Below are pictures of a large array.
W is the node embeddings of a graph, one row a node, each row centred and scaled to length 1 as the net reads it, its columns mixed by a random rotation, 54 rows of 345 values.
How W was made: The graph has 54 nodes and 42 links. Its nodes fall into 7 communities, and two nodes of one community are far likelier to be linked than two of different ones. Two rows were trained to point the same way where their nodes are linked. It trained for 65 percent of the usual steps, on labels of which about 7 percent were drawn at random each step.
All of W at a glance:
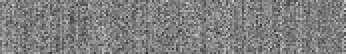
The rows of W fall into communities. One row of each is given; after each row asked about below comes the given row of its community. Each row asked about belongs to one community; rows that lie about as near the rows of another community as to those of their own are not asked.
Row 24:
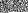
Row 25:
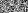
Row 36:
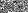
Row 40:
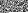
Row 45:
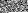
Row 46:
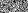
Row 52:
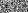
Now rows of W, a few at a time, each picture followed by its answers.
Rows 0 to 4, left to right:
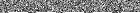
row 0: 24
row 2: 40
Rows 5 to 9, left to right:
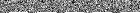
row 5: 45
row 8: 24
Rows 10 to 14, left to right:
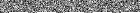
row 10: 46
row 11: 40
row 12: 25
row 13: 40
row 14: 46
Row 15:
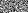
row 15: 46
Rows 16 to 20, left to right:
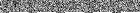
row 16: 36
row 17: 40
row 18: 52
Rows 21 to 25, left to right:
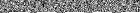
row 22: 36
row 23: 25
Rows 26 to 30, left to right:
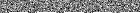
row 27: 52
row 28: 36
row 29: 46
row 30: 24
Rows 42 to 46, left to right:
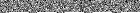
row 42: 24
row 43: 25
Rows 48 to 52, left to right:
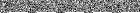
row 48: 52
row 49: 52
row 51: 24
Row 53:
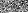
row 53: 40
